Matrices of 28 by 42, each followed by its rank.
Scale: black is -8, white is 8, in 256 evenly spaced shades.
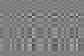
one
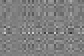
two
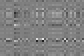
two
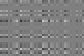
one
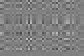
two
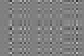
one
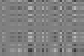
one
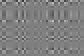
one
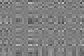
two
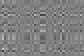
two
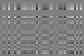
one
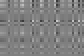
one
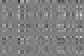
two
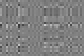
two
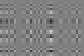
one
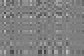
two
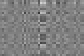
two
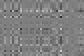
two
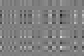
one
